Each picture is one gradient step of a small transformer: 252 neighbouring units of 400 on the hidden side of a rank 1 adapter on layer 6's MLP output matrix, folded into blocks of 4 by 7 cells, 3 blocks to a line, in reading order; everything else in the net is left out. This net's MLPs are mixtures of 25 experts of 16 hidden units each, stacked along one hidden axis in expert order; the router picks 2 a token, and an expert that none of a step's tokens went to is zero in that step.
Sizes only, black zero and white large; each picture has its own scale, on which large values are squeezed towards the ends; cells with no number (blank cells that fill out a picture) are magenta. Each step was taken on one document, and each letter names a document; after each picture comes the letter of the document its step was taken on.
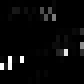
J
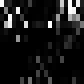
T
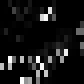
J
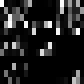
T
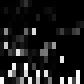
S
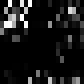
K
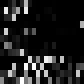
S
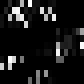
J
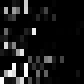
S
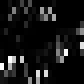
J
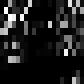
K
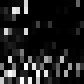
S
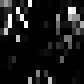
T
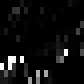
J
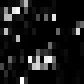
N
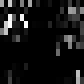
K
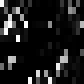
T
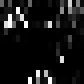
T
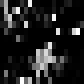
N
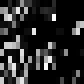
N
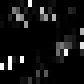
J
